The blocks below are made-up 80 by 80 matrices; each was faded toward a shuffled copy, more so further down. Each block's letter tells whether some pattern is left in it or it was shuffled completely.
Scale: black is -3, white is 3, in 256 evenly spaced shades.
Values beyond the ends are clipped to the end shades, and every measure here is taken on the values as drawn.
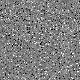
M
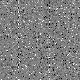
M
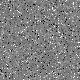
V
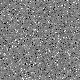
V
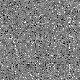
M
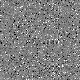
M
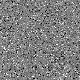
M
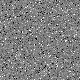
V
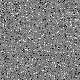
M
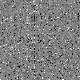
M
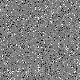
M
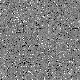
M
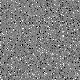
M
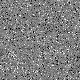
V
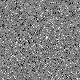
V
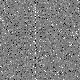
M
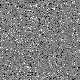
M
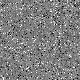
M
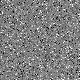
V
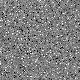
V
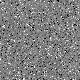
V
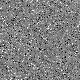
V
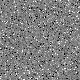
V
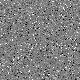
V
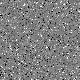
V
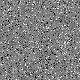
M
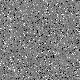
M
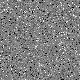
V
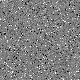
V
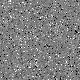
V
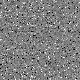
M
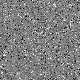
M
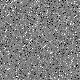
V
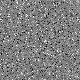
M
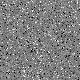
V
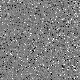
M
